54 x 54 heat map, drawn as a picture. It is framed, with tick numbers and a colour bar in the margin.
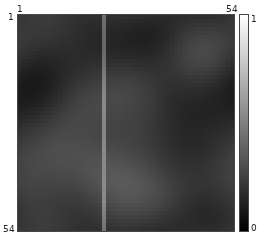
Histogram: skewed, a long tail of high values. Average level on the scale: 20%. Odd lines: column 22. Mirror symmetry: none.
